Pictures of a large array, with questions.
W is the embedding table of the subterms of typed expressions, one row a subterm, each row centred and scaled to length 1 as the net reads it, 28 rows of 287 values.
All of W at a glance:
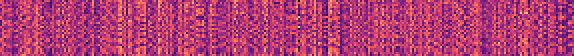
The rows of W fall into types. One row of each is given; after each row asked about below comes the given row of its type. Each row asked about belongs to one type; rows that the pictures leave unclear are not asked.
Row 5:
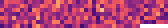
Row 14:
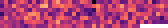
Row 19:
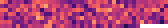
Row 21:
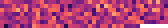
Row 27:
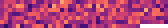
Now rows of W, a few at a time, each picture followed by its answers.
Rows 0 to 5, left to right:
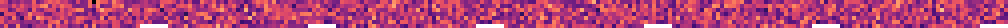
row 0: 19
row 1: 27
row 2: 5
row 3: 21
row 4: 14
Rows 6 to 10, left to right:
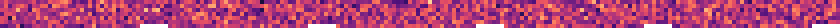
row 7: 14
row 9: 21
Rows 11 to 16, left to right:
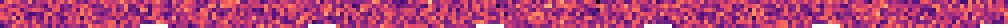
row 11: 5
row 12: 14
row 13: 21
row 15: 5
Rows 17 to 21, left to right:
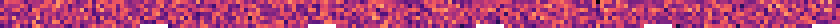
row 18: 5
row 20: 19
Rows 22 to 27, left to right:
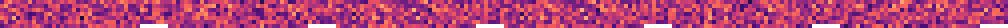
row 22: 5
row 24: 21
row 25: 21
